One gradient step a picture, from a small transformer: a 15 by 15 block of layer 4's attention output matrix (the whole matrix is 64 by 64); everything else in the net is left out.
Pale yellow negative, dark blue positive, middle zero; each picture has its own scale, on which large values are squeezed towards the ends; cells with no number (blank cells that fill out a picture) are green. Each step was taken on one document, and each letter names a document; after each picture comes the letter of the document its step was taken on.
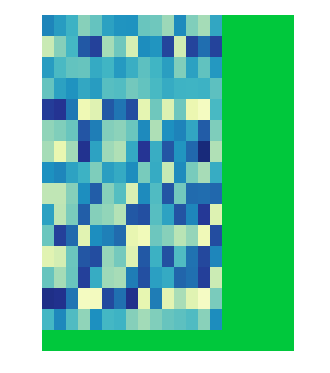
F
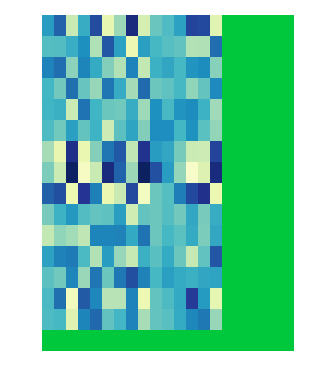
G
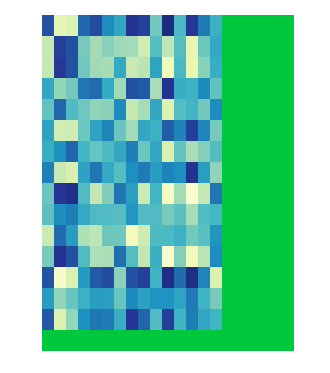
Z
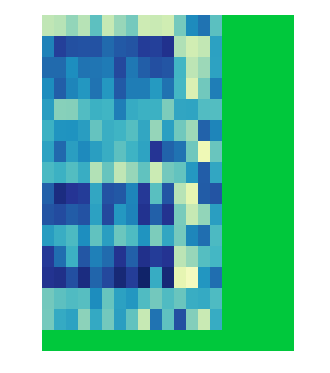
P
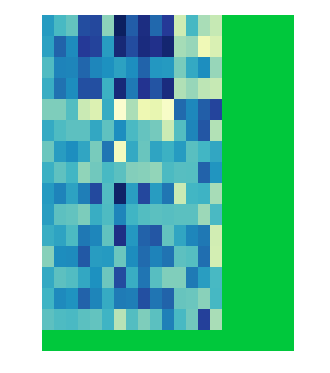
P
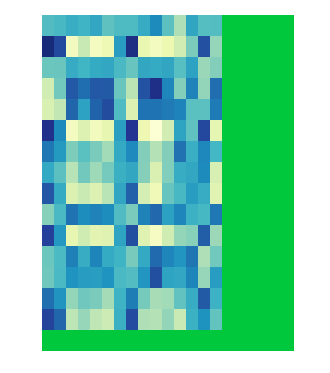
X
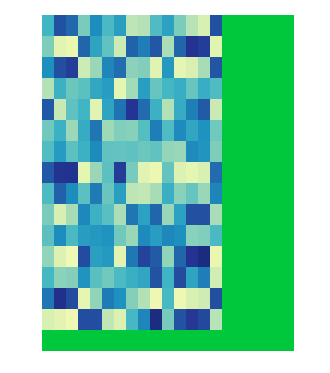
F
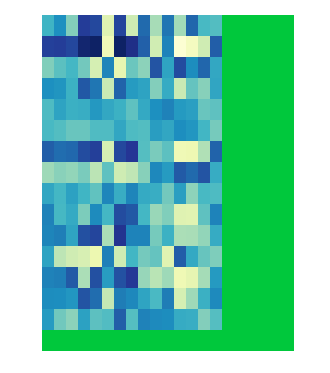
P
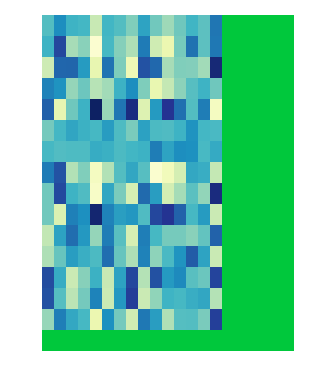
X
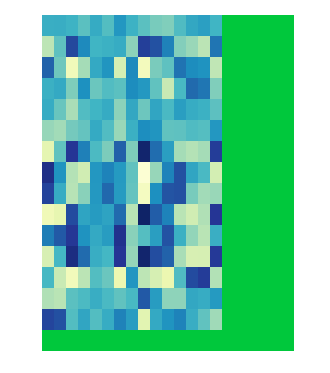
G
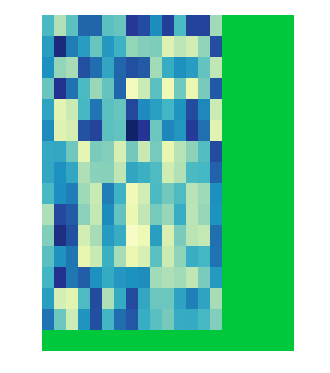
Z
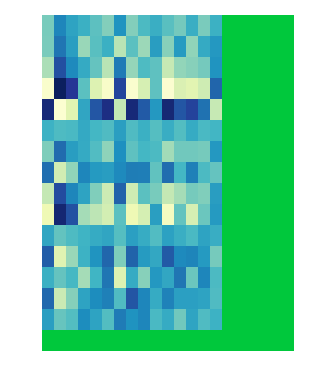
Z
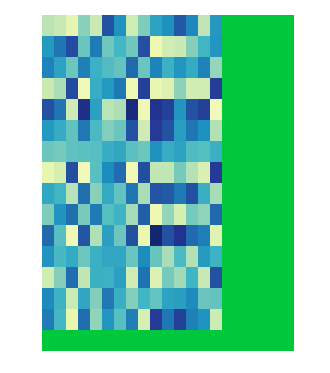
G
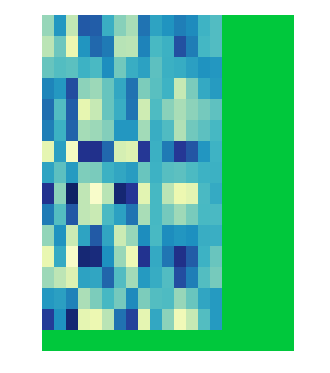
F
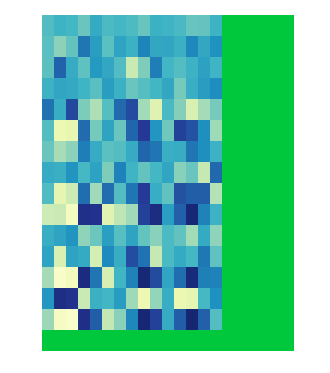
F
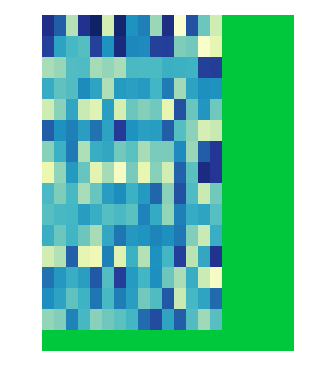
P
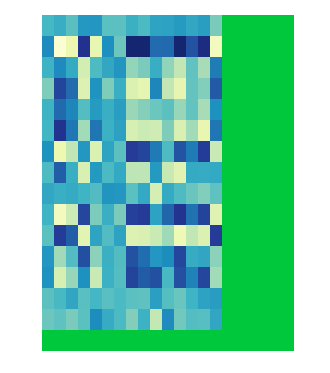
F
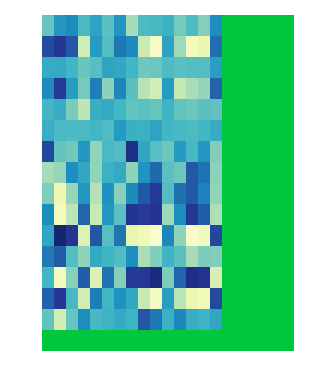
F
